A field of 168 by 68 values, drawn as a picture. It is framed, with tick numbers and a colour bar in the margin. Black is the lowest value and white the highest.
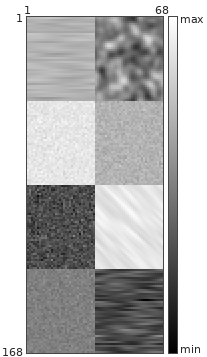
The table splits into 4 rows of 2 panels. Panel 1,1: high, streaked across, faint in contrast. Panel 1,2: middling, blotchy, strong in contrast. Panel 2,1: very high, fine-grained, faint in contrast. Panel 2,2: high, fine-grained, faint in contrast. Panel 3,1: low, fine-grained. Panel 3,2: very high, slanting down to the right, faint in contrast. Panel 4,1: middling, fine-grained, faint in contrast. Panel 4,2: low, streaked across.
